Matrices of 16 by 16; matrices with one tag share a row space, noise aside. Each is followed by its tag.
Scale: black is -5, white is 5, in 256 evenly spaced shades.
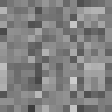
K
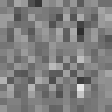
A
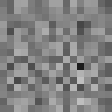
A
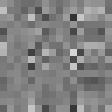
K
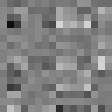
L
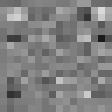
L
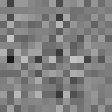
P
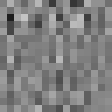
P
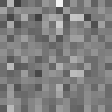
P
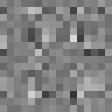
K
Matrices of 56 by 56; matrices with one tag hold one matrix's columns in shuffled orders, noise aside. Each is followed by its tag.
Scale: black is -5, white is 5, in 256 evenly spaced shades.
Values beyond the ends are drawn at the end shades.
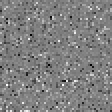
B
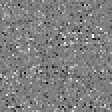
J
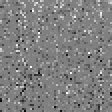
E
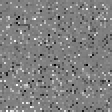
B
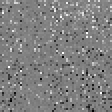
E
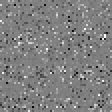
J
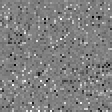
B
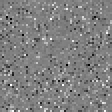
B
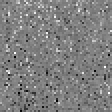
E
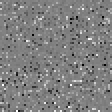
B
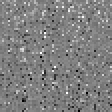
E
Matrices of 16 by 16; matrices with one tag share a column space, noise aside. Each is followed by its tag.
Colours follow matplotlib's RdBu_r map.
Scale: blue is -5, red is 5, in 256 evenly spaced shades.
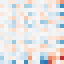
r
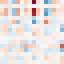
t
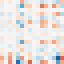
r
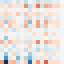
r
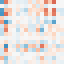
t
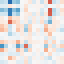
t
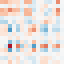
t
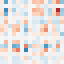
t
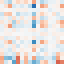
r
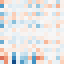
r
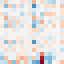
r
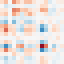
t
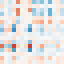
t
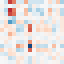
t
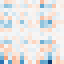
r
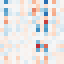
t
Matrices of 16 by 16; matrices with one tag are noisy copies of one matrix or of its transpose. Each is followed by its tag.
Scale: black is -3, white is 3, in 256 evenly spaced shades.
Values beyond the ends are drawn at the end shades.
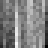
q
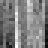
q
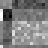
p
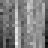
q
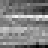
q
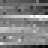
q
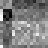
p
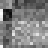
p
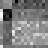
p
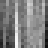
q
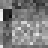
p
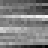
q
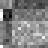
p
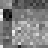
p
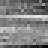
q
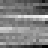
q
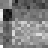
p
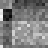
p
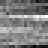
q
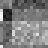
p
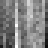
q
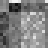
p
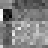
p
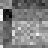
p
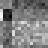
p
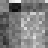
p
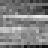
q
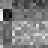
p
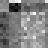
p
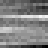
q
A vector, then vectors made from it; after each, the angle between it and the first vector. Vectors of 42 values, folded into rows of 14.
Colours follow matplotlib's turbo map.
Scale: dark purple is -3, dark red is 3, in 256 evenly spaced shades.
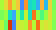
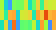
partly opposed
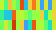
partly opposed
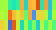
nearly opposite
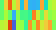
nearly parallel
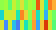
orthogonal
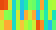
partly aligned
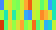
orthogonal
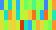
orthogonal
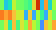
partly opposed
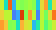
orthogonal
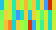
partly aligned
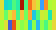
nearly opposite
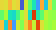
nearly parallel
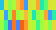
partly opposed
